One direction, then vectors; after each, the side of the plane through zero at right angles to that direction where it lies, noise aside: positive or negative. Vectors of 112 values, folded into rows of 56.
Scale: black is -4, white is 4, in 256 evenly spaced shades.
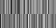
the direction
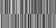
negative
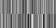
negative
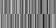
negative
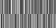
negative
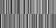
positive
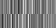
positive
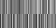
positive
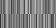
positive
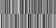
negative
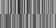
positive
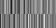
positive
